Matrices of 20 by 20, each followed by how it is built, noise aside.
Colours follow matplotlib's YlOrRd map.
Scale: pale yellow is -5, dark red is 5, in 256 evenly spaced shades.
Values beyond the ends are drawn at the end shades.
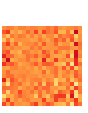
low rank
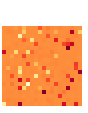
sparse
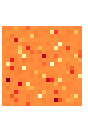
sparse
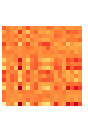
low rank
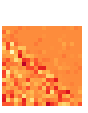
lower triangular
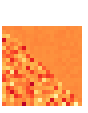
lower triangular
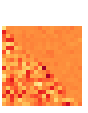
lower triangular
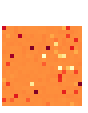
sparse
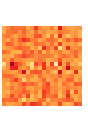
low rank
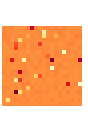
sparse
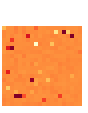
sparse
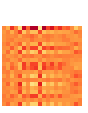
low rank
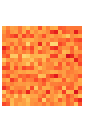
low rank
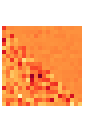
lower triangular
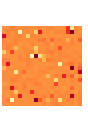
sparse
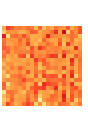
low rank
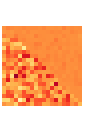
lower triangular
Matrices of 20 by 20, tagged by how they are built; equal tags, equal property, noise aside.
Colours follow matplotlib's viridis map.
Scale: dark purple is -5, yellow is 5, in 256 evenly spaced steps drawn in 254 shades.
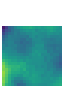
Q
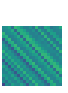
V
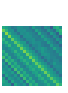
V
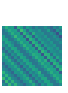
V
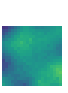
Q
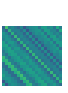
V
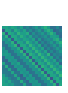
V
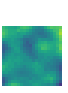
Q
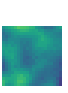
Q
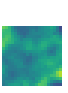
Q
